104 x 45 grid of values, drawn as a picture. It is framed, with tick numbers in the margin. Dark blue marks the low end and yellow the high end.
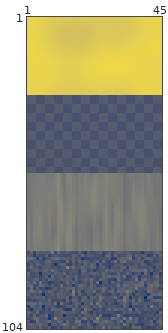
It is made of 4 by 1 panels. Panel 1,1: very high, smooth, faint in contrast. Panel 2,1: low, checkered, faint in contrast. Panel 3,1: middling, streaked downward, faint in contrast. Panel 4,1: low, fine-grained.
